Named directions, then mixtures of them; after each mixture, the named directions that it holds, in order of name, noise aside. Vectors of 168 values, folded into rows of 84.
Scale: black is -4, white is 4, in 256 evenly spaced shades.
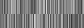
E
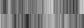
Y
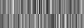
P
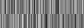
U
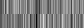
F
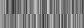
E, F, P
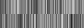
E, F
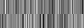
F, U, Y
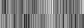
E, U, Y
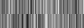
E, U, Y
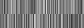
E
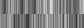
E, P, Y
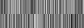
E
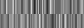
P, U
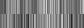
E, F, Y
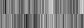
F, U, Y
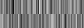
P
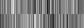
E, P, Y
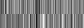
F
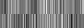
E, F, Y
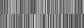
E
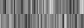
P, U, Y
